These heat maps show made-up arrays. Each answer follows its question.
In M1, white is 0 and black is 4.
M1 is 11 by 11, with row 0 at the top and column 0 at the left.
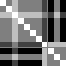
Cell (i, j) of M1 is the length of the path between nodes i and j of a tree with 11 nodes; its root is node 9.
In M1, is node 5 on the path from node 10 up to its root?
no
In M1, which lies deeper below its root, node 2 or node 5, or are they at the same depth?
node 5
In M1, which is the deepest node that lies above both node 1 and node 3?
2
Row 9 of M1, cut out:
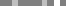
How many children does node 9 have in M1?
2
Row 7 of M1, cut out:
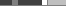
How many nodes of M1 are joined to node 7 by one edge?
3
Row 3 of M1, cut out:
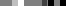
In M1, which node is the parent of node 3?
2
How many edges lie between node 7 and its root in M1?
1
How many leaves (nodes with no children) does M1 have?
8
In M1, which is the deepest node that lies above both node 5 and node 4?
2
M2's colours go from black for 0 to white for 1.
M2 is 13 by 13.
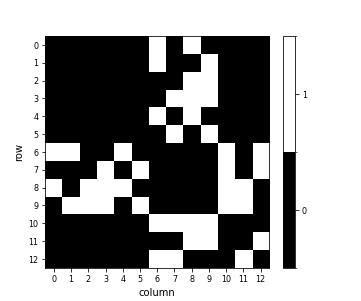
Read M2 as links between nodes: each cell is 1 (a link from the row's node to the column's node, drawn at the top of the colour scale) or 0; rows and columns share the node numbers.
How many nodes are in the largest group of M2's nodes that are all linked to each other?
2
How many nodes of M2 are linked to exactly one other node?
0
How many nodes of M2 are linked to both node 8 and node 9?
4
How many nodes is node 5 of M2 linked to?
2
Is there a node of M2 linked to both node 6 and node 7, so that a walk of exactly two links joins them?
yes
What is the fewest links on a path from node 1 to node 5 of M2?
2
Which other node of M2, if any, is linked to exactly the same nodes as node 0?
node 4
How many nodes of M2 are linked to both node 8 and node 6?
3
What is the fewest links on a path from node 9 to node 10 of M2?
1
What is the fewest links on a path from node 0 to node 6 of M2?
1
